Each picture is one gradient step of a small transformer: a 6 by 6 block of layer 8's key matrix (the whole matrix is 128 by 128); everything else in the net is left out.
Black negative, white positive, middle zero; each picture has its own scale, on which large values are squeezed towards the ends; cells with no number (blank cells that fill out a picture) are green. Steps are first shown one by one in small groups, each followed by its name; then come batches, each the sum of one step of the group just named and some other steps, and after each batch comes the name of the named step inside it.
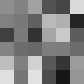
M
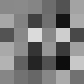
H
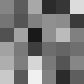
M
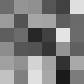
M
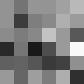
H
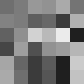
H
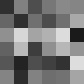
H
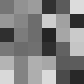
M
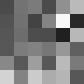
M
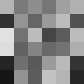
H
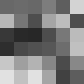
M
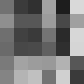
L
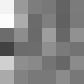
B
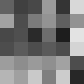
L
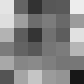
B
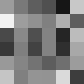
B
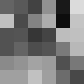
L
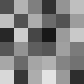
B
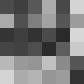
L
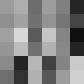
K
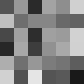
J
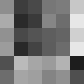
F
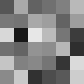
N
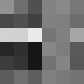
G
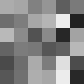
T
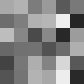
T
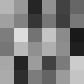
K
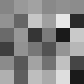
T
